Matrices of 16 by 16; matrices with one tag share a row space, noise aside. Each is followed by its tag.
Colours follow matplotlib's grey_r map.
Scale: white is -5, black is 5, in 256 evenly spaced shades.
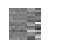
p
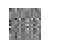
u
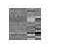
p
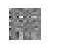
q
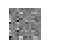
q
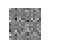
u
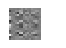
q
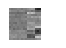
p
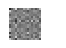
u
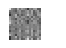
u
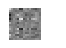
q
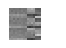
p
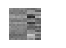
p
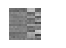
p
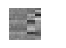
p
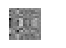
q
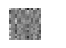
u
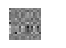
u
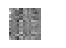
q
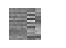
p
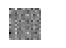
u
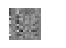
q
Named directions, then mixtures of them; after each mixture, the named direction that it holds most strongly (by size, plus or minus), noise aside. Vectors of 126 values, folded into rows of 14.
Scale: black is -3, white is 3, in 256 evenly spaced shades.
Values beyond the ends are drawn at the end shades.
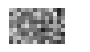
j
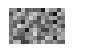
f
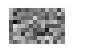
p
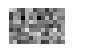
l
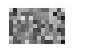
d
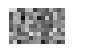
l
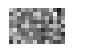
j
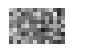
j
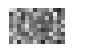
j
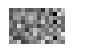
f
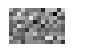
f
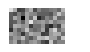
l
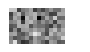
l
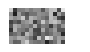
d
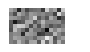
p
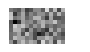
p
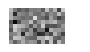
p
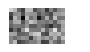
l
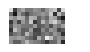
d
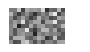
f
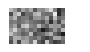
j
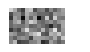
l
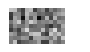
l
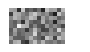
f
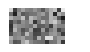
d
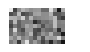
d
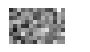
j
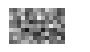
l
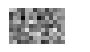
l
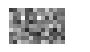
l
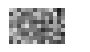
j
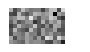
d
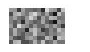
f
